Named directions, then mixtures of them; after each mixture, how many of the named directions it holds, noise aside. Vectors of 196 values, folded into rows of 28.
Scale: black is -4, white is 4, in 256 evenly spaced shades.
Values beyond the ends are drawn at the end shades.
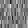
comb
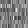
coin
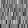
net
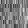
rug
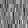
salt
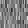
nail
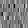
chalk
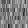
three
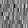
two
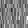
three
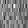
two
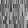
one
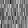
one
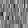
two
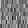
three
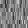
three
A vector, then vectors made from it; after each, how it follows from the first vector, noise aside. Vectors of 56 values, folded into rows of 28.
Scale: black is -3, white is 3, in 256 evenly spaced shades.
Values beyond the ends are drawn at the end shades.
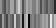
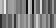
reversed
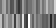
negated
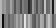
wrapped around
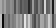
wrapped around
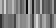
reversed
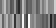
negated
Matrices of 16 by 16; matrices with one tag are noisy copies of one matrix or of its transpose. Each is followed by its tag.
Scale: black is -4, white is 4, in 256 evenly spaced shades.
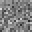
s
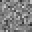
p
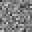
p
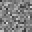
p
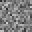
p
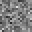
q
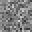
s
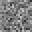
s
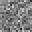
s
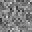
q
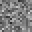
q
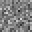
s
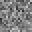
q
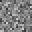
p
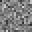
p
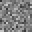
p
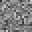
p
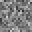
q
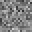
q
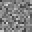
p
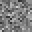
q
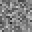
q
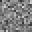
p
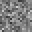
q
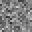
q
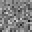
s
